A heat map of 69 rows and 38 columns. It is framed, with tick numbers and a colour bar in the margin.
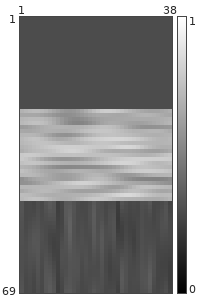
The table splits into 3 rows of 1 panel. Panel 1,1: low, flat. Panel 2,1: high, streaked across. Panel 3,1: low, streaked downward, faint in contrast.
